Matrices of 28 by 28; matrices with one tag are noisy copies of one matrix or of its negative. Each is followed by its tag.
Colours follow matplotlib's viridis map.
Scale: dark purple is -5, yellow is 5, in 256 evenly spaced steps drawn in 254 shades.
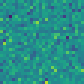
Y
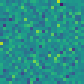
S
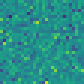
Y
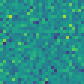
Y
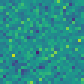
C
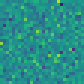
S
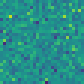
Y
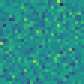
S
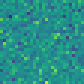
Y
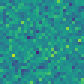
C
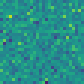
Y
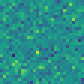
C
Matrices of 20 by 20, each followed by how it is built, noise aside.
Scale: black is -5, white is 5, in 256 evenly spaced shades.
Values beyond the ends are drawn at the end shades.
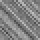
Toeplitz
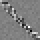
banded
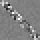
banded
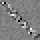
banded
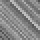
Toeplitz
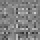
low rank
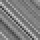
Toeplitz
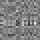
low rank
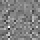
low rank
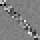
banded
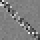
banded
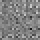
low rank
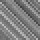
Toeplitz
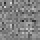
low rank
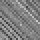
Toeplitz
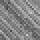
Toeplitz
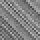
Toeplitz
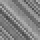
Toeplitz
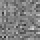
low rank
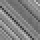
Toeplitz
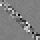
banded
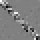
banded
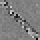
banded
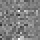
low rank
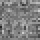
low rank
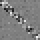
banded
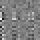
low rank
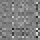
low rank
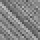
Toeplitz
